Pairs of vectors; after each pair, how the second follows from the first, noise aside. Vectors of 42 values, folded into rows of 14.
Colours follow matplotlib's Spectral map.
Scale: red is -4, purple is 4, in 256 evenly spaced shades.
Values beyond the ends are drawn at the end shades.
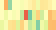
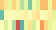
wrapped around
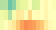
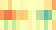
wrapped around
